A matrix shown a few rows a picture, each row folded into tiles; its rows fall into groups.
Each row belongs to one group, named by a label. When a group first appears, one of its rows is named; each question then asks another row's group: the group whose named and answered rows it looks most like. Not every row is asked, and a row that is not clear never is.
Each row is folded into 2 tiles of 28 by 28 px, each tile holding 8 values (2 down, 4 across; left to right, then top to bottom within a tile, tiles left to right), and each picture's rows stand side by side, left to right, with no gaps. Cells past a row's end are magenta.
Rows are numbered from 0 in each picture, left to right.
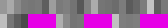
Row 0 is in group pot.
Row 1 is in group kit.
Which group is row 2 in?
kit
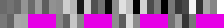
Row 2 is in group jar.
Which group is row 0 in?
kit
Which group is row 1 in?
jar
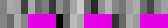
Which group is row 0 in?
jar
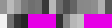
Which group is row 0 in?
pot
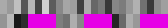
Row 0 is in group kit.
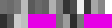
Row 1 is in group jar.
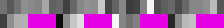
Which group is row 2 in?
kit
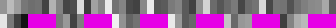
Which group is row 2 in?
kit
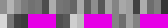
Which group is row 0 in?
pot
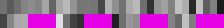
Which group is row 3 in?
jar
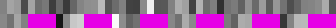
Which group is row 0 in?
jar
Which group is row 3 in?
jar
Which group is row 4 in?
kit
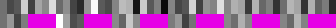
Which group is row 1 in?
kit
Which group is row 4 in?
jar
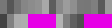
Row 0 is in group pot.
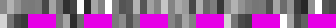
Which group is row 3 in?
jar
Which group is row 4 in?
pot
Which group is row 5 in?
kit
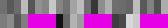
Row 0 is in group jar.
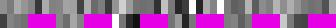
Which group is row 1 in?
jar
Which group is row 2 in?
pot
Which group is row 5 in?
pot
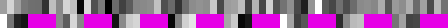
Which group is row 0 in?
pot
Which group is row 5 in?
kit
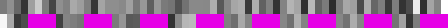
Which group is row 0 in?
kit
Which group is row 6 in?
jar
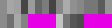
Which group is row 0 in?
jar
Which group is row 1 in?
pot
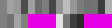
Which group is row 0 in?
jar
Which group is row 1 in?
pot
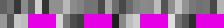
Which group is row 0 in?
kit
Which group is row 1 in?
pot
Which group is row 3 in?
pot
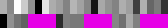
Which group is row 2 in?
jar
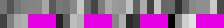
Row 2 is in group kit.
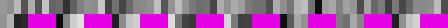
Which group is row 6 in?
jar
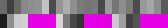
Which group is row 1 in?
pot
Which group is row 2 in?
kit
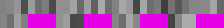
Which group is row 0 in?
jar
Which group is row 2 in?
jar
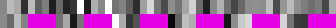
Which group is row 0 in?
jar
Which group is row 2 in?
kit
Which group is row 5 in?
pot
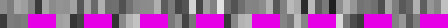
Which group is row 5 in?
jar
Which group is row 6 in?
pot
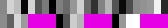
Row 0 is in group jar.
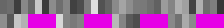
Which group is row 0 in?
kit
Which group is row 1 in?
kit
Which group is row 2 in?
pot
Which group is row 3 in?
jar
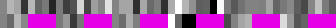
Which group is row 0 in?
jar
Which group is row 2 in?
jar
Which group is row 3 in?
pot
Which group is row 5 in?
kit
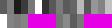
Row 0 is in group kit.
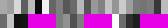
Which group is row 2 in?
pot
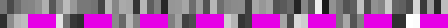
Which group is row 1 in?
pot
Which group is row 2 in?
jar
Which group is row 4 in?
kit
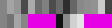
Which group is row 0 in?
jar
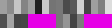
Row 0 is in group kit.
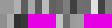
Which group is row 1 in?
kit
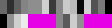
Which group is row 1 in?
jar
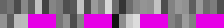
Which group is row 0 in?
kit
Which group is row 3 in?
jar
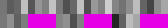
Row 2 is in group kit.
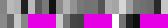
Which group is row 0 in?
jar
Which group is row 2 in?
pot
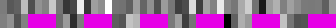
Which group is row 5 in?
pot
